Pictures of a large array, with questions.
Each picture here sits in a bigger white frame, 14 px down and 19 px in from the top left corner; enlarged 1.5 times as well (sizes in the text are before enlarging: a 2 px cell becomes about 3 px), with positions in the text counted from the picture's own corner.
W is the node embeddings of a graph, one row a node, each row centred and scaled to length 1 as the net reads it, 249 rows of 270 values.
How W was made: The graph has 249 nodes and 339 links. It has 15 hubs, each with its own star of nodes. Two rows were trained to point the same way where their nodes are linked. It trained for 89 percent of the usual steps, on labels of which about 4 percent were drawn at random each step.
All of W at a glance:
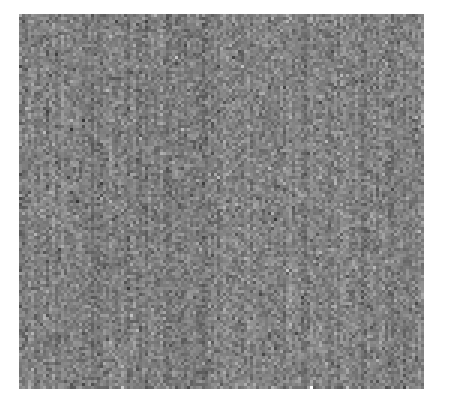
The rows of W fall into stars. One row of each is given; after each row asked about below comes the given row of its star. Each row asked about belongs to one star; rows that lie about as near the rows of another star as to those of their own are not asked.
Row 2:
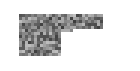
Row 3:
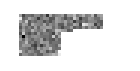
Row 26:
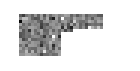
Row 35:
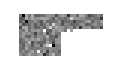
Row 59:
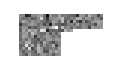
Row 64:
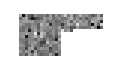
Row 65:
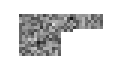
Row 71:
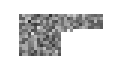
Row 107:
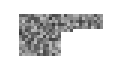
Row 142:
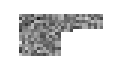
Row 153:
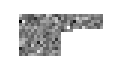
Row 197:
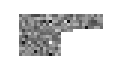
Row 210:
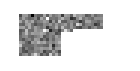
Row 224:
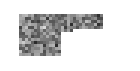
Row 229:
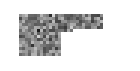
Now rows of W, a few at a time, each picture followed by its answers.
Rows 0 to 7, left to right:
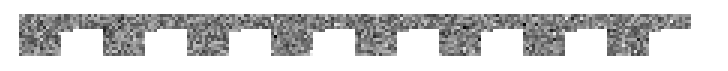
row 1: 71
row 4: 142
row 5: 71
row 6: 65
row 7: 153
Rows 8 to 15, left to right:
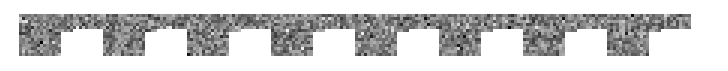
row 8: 3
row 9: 153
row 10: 229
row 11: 59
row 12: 210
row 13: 197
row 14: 210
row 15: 64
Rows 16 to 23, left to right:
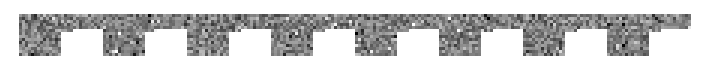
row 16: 3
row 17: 64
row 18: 65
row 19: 2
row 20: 64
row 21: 65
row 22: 224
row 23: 65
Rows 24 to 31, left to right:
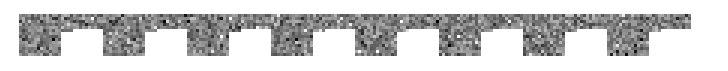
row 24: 26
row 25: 71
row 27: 71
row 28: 64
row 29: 229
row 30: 26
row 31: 142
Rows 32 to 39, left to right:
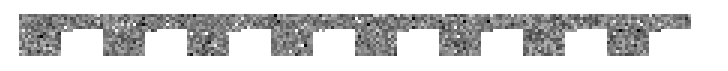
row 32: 2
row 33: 224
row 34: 2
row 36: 3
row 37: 197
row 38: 229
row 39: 71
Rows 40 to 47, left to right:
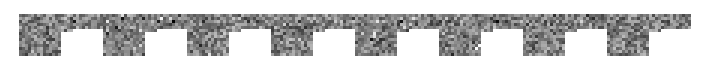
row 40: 153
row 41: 3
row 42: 107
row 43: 35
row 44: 71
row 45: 153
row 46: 224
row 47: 71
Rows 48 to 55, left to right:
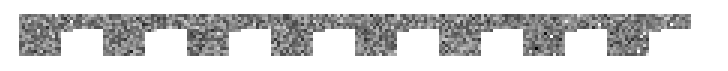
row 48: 2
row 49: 229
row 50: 229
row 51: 26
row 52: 3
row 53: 35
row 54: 210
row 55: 3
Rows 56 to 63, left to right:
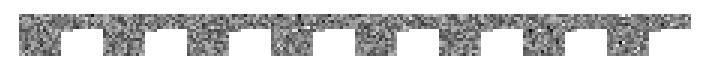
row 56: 64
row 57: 224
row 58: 59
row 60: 2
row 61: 229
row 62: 153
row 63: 142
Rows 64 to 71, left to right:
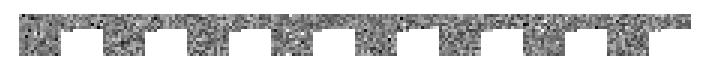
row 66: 142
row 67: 229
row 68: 26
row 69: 59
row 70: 65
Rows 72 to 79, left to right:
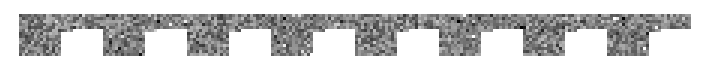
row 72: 153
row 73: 64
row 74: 210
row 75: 3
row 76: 197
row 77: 224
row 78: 107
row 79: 153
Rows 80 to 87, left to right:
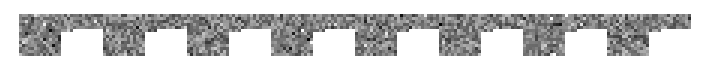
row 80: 71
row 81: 35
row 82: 71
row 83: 210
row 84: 65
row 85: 65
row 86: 210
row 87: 65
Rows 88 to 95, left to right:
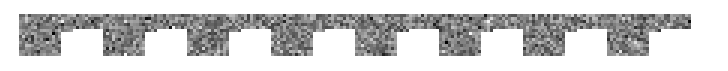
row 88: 2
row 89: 26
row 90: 210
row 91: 59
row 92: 107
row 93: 64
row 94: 65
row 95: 2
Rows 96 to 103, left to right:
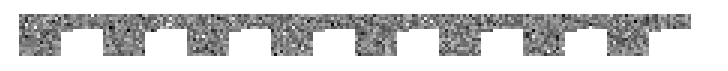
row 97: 3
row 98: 26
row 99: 142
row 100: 71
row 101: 26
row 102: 26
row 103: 197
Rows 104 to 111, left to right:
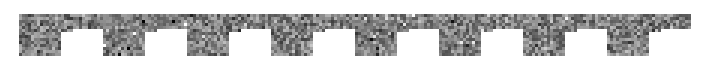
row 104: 197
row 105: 229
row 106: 26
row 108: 197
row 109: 224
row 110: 65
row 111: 35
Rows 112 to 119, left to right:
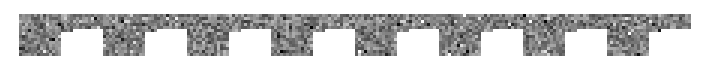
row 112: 26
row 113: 224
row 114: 142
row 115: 64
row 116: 64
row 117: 142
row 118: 35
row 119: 197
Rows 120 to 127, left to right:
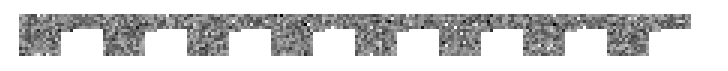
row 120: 229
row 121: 210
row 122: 2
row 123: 35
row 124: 197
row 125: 197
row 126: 2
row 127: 142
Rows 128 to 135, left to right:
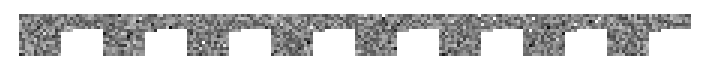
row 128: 2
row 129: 197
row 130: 59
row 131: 224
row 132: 59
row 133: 2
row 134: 153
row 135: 26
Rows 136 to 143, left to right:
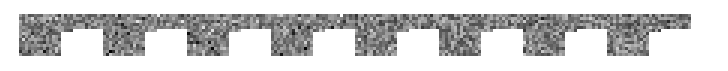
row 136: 35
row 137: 142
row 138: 197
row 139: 59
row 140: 197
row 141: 64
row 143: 35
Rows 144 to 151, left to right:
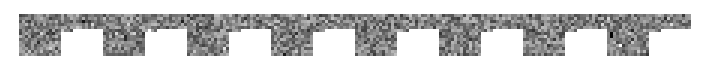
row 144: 107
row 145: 71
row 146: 197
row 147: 59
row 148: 3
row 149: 153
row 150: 229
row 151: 3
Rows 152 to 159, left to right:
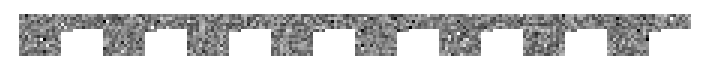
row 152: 2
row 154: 3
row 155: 65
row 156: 153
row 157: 2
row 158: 210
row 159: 107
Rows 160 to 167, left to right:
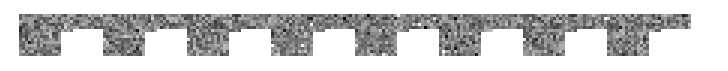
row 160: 2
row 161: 26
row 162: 35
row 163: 224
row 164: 210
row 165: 64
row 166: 107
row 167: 3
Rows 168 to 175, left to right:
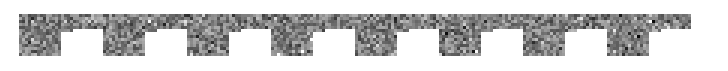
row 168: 197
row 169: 35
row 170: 65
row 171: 107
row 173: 71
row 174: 59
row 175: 210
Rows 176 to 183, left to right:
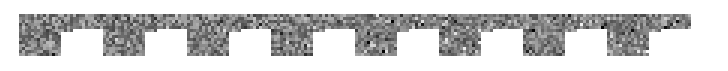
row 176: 65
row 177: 197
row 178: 210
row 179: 153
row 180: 142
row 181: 71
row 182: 64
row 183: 3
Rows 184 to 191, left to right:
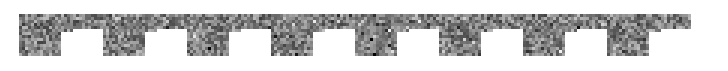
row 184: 35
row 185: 2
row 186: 142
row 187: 59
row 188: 71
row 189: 65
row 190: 35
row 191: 3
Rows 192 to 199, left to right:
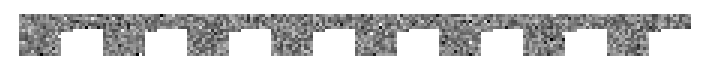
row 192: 26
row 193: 65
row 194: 107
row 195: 107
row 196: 71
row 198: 2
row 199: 197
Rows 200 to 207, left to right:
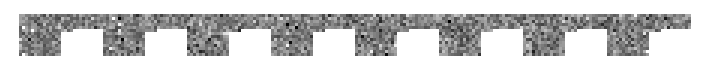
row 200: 224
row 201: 65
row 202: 64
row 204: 197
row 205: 71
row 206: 210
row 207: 3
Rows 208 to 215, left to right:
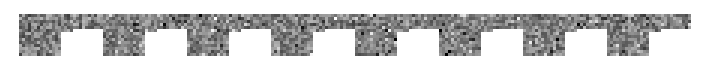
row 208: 197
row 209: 210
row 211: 107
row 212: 71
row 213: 142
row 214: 142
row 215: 3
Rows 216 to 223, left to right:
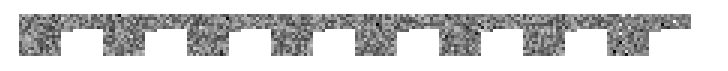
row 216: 71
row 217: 3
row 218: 153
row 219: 210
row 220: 26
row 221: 210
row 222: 2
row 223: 142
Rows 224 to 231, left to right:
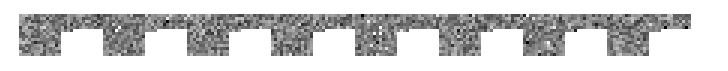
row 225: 107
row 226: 59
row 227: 210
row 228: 2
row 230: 197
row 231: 35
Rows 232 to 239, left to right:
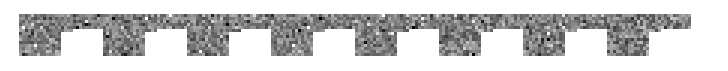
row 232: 142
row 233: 26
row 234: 26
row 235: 35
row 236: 3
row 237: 65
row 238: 2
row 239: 3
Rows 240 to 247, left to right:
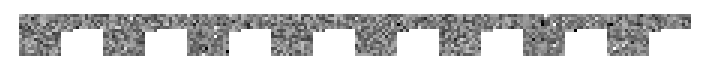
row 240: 71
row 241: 65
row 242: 210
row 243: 65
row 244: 107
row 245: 197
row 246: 224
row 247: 65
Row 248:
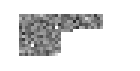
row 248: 3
